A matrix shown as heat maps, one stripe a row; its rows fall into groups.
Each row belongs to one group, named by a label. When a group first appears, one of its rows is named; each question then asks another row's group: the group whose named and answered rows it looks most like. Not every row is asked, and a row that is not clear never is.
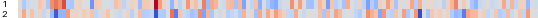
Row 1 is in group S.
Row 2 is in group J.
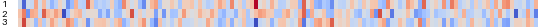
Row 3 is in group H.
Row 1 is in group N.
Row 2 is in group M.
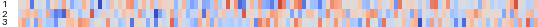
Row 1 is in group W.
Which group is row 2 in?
J
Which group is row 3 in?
J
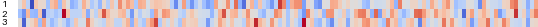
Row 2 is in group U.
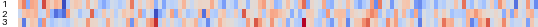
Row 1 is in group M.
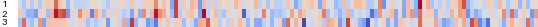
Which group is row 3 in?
H
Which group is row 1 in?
S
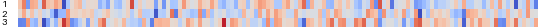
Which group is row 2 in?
J
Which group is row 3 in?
U
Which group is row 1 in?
M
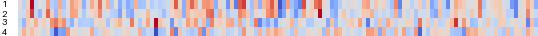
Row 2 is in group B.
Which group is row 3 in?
S
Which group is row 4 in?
J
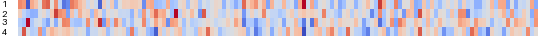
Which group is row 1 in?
M
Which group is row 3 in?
U
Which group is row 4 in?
H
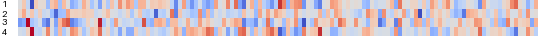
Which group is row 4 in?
B
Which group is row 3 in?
U
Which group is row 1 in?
W
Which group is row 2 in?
J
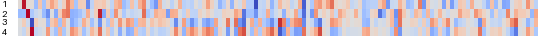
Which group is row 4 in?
B
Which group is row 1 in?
H
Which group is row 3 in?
W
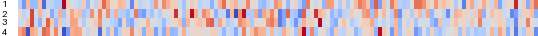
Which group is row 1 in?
U
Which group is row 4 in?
M
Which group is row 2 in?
B
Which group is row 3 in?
B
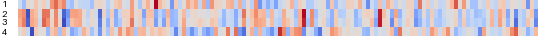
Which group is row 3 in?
M
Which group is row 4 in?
W
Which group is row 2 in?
M
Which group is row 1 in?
S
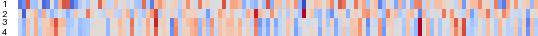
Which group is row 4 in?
S
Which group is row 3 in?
S
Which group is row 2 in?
N
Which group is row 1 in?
U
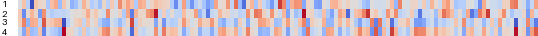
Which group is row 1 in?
W
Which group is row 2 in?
N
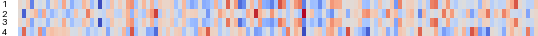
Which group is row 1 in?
W
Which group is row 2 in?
N
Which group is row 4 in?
H
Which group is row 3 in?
W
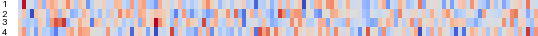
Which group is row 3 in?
S
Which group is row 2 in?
W
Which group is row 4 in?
J
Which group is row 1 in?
H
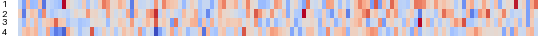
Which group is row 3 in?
S
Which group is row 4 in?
J
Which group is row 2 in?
N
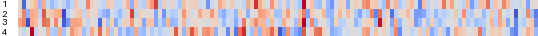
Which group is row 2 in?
M
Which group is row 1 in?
N
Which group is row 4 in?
B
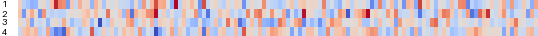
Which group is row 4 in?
J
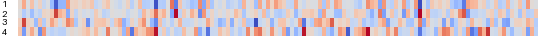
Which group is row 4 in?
N
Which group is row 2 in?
S
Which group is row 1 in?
J
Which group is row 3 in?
H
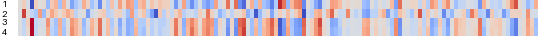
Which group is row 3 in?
B
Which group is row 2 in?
H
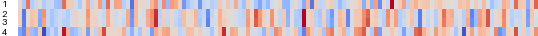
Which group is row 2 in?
N
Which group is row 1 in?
U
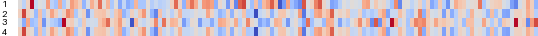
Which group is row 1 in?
B
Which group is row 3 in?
U
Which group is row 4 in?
H
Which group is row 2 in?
H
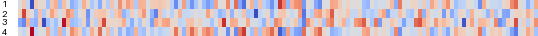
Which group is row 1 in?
W
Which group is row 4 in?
B
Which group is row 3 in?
U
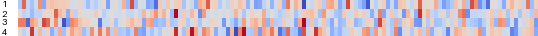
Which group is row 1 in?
H
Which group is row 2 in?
S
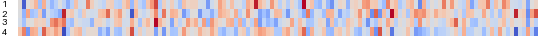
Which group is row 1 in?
N
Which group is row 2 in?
U
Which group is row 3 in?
S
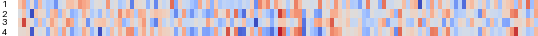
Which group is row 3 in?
H
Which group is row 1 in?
J
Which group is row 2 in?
W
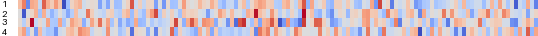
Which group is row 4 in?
J
